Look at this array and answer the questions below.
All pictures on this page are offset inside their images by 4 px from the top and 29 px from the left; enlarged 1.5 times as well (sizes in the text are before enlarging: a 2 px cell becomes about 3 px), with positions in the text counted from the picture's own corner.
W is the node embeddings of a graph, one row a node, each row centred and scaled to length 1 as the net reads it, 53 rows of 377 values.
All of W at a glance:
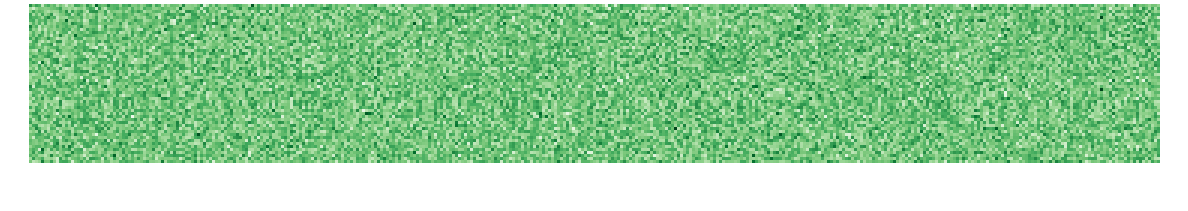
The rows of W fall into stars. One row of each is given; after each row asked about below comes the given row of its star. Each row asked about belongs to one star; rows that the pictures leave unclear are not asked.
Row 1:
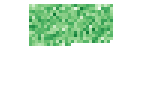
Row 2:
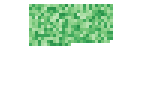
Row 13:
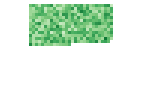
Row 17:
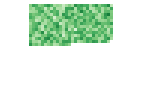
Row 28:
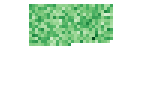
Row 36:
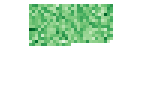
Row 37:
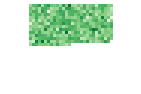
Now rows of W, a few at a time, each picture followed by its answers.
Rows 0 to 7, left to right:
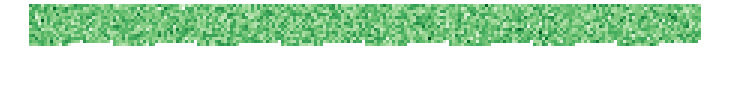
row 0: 17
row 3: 13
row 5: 2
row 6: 2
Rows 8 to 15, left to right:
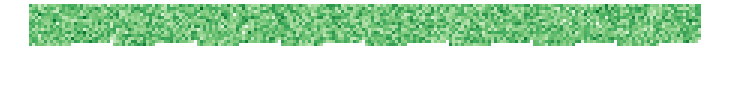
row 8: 13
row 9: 2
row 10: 1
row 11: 17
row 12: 37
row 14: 28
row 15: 1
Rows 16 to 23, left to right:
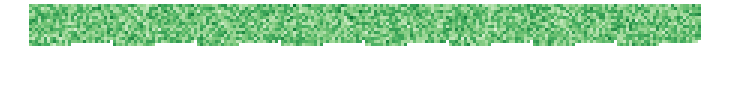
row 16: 13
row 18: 28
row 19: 28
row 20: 13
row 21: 1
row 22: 28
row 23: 1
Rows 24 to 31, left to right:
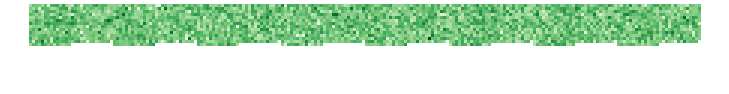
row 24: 37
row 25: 1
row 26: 2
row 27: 13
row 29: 37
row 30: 37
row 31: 13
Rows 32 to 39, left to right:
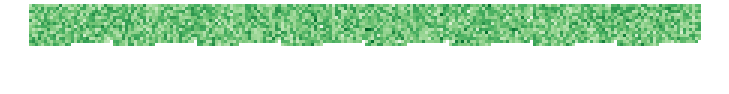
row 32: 1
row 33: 1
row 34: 36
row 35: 37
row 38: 36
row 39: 28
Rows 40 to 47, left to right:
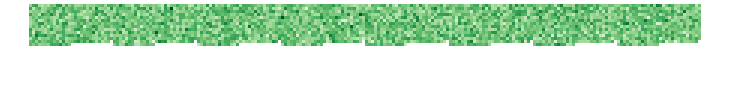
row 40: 2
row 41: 28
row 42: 37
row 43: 17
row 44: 17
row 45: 2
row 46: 37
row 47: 37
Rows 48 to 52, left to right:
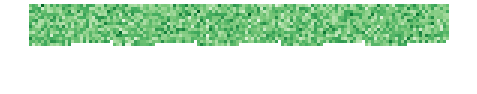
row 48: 13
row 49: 2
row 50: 13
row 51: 2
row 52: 13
